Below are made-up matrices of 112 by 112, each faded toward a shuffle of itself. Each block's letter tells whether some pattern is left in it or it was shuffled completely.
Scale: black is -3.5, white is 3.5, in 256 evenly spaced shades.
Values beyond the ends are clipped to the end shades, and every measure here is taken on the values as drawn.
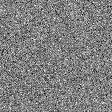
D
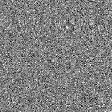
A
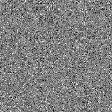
A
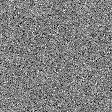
D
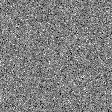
D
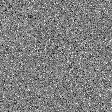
D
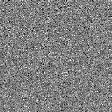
A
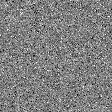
D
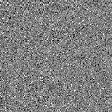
A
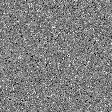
D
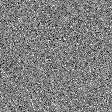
D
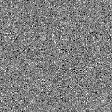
A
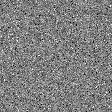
D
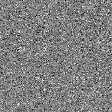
A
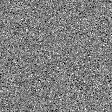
D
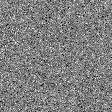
D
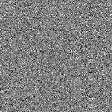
A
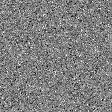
D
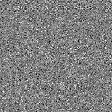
A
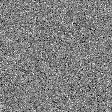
D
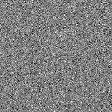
A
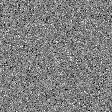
D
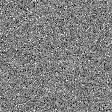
D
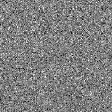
A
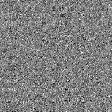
A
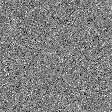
D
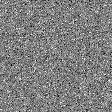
D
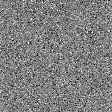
D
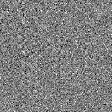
A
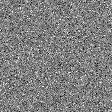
D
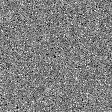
D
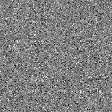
A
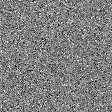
D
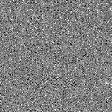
A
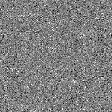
A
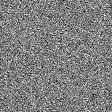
D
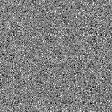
A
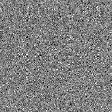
A
